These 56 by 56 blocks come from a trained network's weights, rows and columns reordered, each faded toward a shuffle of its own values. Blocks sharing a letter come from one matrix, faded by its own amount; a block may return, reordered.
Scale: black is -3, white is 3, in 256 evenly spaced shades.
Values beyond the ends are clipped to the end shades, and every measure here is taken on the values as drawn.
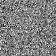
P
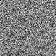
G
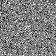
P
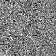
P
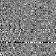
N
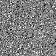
P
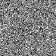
P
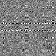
N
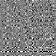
N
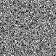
P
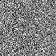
G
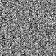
G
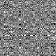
N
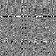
N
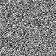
G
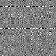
N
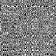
N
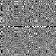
N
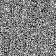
G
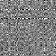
N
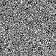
P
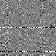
N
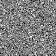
P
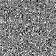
P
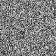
G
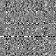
N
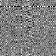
N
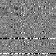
N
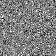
P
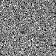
P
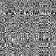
N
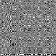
N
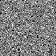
P
